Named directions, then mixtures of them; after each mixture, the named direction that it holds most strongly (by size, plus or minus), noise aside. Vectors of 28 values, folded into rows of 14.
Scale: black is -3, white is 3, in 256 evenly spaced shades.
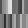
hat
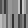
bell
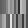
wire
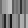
hat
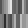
hat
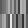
wire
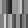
hat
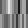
wire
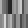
hat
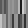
bell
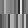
bell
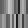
wire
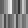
hat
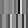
wire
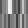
hat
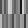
bell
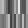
wire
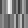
hat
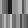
hat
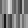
hat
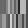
wire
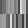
wire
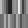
hat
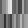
hat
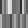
hat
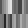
hat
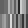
wire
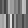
wire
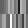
wire
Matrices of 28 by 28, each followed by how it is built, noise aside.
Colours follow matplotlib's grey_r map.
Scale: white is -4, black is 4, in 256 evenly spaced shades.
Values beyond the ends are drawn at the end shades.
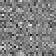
low rank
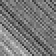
Toeplitz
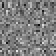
low rank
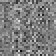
low rank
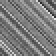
Toeplitz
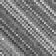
Toeplitz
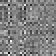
low rank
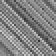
Toeplitz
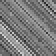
Toeplitz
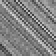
Toeplitz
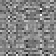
low rank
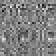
low rank
